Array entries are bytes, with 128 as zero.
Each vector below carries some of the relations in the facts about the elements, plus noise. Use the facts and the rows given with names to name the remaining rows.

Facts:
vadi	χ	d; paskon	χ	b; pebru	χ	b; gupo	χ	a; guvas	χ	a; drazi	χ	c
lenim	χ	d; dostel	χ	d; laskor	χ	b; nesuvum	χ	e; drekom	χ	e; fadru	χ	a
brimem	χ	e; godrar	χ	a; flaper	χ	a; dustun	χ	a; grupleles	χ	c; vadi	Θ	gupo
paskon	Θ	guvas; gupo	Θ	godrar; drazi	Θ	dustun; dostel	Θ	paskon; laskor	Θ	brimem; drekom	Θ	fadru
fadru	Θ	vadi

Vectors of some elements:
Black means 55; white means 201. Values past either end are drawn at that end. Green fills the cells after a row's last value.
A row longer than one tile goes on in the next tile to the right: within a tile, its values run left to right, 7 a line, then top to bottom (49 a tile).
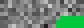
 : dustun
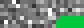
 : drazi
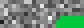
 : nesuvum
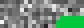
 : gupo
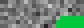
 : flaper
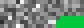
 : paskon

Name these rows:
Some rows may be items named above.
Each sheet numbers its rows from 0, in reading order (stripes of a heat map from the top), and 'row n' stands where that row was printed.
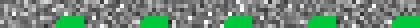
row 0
fadru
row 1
paskon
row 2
dostel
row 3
laskor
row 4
paskon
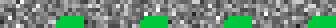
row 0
paskon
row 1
lenim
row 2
nesuvum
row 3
fadru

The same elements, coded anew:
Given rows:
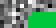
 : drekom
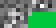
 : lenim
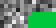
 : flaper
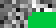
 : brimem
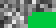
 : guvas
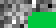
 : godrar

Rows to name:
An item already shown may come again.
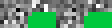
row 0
laskor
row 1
dostel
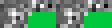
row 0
vadi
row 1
vadi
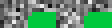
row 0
nesuvum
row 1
guvas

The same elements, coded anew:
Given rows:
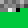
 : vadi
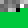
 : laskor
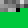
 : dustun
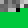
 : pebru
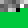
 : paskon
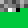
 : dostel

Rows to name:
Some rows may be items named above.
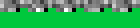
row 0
guvas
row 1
dostel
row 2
lenim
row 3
godrar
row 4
guvas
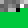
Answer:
laskor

